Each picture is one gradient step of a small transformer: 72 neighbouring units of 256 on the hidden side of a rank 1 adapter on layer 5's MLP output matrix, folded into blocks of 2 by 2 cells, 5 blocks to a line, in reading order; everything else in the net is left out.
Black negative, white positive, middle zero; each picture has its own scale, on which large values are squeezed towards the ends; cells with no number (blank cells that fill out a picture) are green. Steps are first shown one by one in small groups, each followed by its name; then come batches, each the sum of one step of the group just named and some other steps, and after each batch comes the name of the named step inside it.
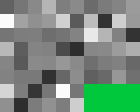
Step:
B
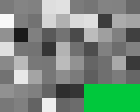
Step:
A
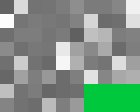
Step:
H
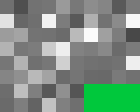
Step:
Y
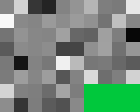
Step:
H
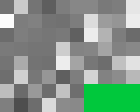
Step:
H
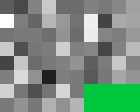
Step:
B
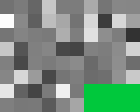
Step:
B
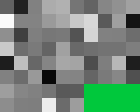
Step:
A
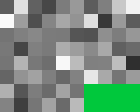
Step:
H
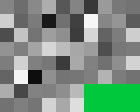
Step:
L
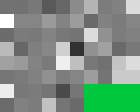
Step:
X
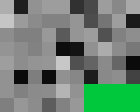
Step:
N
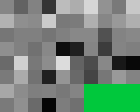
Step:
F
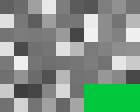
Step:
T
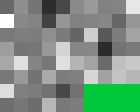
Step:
X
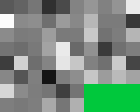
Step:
X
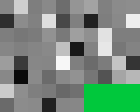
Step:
X
